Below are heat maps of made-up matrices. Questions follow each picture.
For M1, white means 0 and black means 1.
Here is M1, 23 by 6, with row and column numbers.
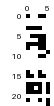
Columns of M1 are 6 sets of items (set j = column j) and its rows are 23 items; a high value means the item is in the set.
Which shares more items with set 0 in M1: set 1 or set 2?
set 1
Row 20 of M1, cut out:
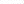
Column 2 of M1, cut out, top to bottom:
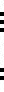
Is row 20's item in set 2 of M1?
no
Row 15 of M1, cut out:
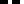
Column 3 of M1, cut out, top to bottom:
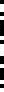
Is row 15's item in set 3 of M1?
yes
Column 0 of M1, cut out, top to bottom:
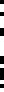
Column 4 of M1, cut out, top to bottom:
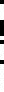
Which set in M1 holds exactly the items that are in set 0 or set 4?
3
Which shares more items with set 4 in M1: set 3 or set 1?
set 3
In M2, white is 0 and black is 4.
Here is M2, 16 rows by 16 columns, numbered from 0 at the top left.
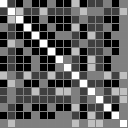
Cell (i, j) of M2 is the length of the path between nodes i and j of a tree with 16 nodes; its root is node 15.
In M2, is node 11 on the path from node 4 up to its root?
yes
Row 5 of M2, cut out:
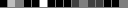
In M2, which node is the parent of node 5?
1
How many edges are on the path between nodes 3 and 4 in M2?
4
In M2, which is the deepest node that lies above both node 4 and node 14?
11
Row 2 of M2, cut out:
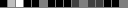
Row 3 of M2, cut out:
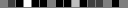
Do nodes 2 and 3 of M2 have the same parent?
no
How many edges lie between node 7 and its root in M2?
2
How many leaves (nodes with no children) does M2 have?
12
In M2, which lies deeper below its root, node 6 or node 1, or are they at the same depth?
node 6
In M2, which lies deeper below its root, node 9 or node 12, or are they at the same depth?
the same depth
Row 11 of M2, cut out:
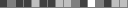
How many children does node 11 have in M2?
4
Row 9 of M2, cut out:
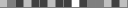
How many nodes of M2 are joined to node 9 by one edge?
5
